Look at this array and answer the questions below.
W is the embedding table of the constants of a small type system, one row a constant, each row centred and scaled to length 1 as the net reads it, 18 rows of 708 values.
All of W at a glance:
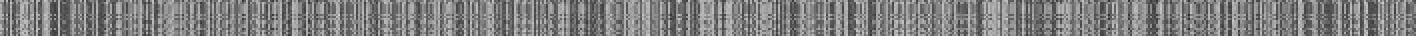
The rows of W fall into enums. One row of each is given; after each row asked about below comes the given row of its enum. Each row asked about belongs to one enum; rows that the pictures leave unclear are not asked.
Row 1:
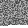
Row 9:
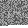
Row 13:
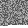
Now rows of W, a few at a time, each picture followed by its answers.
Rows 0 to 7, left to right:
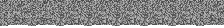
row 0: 9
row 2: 13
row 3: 13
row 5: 13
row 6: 13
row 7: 9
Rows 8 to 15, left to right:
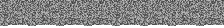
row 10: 1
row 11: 1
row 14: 9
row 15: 1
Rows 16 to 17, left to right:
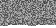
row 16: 13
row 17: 1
